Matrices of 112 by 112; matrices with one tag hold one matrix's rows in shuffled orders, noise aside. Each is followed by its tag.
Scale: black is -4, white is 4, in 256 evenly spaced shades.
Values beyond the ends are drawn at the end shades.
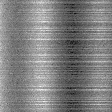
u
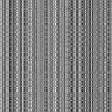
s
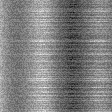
u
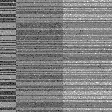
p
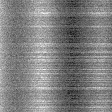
u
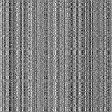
s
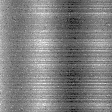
u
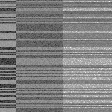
p
